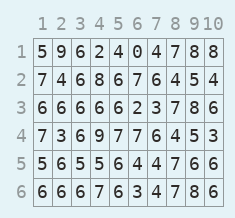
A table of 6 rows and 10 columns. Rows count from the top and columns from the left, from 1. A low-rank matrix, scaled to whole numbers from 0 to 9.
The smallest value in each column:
5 3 5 2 4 0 3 4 5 3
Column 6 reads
0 7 2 7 4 3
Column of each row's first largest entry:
2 4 9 4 8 9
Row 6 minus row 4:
-1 3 0 -2 -1 -4 -2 3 3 3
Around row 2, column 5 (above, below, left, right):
4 6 8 7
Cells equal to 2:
2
